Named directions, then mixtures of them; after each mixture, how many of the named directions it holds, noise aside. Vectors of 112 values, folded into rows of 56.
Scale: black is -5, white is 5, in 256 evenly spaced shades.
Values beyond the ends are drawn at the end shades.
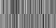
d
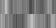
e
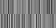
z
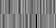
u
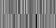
two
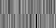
two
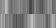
one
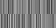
one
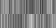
three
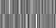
one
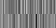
two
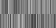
three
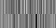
two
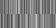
three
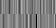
one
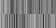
three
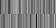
three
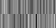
two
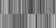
two
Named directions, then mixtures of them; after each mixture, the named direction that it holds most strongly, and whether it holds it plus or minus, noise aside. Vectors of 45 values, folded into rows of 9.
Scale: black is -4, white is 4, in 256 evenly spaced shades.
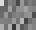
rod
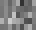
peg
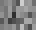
peg, minus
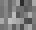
peg, plus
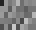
rod, minus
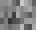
peg, minus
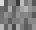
rod, plus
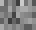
peg, minus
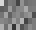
rod, plus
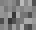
peg, minus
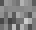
peg, minus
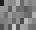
rod, minus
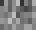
peg, plus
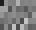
rod, minus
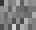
rod, minus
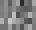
peg, plus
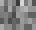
peg, minus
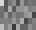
rod, plus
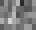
peg, plus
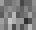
peg, plus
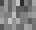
peg, plus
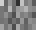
rod, plus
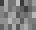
rod, minus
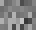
peg, plus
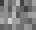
peg, plus
